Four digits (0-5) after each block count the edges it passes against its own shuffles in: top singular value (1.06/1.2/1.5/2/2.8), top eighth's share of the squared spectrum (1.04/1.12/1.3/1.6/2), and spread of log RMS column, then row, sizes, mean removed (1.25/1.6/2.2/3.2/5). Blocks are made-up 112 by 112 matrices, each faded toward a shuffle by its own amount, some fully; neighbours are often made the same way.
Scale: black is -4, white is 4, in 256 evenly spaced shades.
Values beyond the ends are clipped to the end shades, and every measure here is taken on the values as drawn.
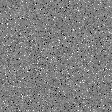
0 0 0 0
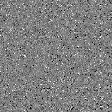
3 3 1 1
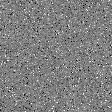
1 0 0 0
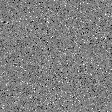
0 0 0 0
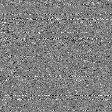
2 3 0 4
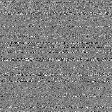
2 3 0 4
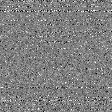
2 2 0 3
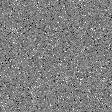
0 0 0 0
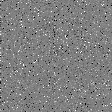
3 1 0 0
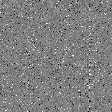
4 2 1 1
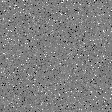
0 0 0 0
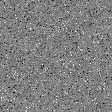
0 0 0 0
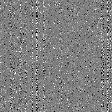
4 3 3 0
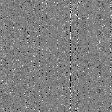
4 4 3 0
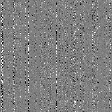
4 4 4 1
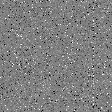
2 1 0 0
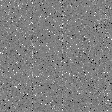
2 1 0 0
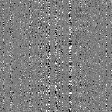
4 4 4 0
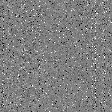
3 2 2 0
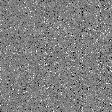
2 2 2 0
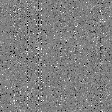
2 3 3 1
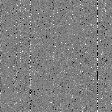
4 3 3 0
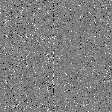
2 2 2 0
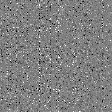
2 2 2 1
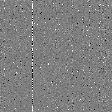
4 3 2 0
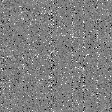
2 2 2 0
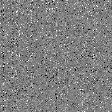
2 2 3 1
